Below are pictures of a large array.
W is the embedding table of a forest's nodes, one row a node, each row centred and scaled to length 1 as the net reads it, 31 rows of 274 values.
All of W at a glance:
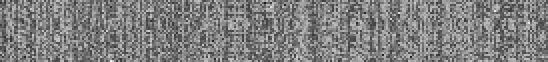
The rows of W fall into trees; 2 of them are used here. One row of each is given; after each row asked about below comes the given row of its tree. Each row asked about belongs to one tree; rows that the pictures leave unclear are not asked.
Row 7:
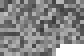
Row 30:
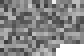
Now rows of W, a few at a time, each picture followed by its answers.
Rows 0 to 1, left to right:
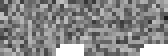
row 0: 7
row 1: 30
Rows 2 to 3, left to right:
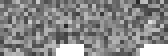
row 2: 7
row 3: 7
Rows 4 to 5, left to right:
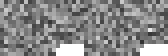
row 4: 7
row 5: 7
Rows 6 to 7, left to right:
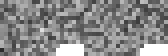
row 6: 30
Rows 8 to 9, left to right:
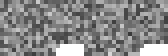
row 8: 7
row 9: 30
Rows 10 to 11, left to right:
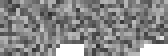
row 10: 30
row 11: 30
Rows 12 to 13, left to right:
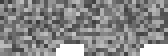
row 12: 30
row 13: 30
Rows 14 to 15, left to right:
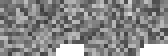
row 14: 30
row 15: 7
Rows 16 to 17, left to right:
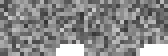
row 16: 30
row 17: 7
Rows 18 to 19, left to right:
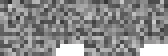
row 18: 7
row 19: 7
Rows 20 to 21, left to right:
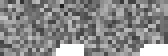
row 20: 7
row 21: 30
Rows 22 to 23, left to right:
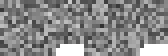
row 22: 7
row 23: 7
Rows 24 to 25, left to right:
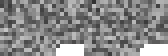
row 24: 30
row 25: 30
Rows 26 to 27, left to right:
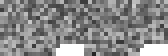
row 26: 7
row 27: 30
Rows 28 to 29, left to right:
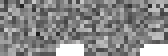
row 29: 30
